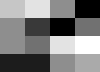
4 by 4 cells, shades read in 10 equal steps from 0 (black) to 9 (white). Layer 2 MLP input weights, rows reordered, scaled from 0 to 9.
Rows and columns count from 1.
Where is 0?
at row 1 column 4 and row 2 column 3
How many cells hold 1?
2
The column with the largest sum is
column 4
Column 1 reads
7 5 5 1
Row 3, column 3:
8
